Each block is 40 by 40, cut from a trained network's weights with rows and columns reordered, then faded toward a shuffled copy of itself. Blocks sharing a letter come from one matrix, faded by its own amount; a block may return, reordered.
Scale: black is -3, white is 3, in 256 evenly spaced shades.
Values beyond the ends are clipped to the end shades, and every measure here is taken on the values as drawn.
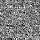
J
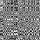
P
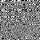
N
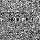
J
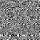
N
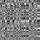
P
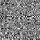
N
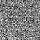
J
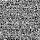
J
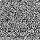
J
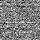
J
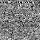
J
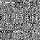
N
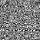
N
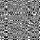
P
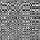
P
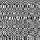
P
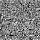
J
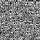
J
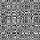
P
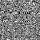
J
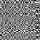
P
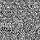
J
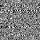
N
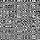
P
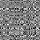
P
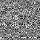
N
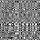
P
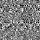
N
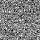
J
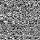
J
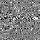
N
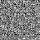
J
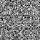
J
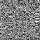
J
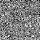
J
